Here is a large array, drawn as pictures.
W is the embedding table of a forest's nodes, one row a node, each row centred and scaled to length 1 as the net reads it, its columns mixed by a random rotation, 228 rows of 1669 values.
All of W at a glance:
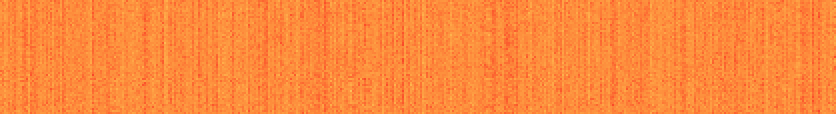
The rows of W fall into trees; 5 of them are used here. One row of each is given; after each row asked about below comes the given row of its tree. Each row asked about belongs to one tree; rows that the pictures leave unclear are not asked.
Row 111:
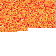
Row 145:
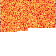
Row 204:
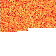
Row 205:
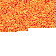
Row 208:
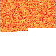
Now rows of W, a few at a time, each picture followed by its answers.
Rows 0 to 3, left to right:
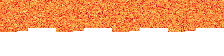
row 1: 208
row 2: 111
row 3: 111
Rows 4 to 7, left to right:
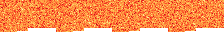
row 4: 145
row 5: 145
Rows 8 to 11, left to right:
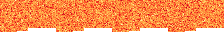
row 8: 111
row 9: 111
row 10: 145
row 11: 205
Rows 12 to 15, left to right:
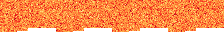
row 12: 111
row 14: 145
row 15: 111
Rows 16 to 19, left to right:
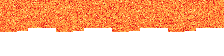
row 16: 205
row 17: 208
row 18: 205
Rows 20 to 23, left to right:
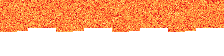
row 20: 145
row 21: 145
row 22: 208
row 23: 205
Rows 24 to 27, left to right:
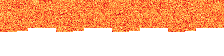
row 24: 205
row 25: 111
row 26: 111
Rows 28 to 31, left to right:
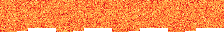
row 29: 111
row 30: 205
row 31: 205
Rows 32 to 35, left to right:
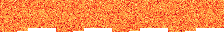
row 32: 111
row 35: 111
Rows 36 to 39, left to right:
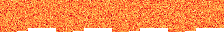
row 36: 205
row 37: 204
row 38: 205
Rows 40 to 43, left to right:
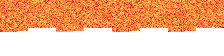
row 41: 145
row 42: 205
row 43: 111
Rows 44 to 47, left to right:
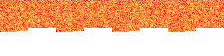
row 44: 145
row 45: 205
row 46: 145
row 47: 208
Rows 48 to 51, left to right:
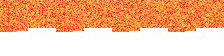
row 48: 204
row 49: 204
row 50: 205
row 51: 205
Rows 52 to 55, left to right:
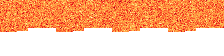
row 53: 205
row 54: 145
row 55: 111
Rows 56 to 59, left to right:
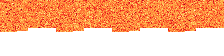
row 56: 111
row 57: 145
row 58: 205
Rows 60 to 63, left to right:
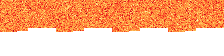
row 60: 111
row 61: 208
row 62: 145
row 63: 145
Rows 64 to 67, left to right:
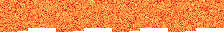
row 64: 205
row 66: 205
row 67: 145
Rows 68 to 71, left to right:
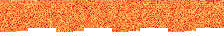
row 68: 205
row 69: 111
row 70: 205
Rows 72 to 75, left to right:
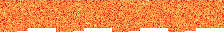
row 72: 145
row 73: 145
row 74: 205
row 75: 204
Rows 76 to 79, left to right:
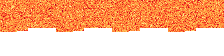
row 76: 208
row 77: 205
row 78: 145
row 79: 205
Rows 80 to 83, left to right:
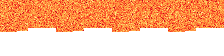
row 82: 145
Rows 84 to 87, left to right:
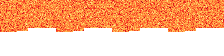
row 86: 111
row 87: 145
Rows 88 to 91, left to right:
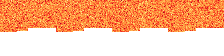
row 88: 205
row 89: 205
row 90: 204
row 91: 145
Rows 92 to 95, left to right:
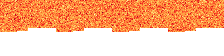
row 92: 111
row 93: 208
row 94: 111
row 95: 205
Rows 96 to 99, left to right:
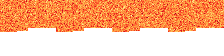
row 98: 208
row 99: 111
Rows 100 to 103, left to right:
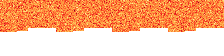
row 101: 145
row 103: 111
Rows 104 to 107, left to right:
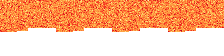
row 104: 205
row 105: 111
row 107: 111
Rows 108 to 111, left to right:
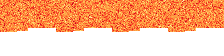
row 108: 145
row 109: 205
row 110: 205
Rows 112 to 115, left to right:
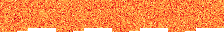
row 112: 111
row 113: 111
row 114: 204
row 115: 204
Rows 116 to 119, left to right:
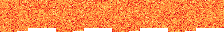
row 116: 111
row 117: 205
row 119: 111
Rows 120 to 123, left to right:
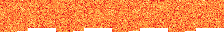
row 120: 145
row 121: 111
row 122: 205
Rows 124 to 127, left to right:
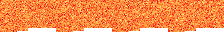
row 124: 111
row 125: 208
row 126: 205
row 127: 205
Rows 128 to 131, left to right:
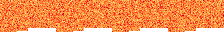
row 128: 205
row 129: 111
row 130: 111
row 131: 204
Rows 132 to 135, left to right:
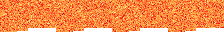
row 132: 145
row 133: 111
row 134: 208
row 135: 111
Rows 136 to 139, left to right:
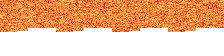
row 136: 145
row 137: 111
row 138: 205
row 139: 111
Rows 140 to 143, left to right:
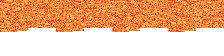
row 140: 111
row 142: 208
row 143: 204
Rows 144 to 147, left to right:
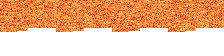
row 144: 111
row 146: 205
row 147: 145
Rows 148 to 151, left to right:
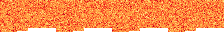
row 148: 111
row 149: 111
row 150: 205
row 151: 111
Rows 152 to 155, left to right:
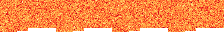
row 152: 111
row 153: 145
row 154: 208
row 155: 145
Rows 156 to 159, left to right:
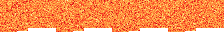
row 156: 205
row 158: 205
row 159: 205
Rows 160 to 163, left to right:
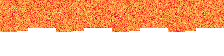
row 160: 208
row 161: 145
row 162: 208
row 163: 204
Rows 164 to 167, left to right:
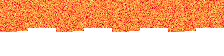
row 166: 111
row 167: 205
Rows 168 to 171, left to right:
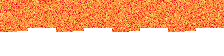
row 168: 205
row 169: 205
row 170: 205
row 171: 205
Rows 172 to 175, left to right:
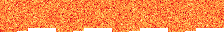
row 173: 111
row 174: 145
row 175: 145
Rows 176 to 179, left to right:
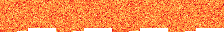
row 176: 205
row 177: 208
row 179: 208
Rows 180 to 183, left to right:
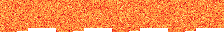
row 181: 111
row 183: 205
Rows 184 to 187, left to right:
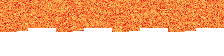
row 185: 208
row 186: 111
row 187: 205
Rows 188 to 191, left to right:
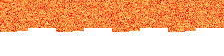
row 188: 111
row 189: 204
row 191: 145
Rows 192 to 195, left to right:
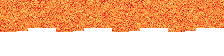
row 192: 205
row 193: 205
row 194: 205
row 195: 111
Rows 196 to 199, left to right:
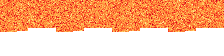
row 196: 145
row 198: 145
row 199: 205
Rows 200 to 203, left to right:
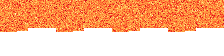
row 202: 208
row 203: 204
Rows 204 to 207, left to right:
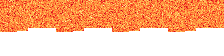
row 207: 205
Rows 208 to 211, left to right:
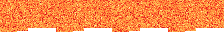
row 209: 145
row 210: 208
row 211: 145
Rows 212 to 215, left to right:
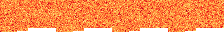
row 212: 111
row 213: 145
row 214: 111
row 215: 145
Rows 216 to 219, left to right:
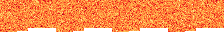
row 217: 111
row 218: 145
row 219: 205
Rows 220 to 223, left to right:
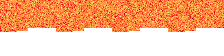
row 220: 205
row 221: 205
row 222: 208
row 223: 208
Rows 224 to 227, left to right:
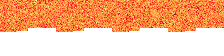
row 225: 205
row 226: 111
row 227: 111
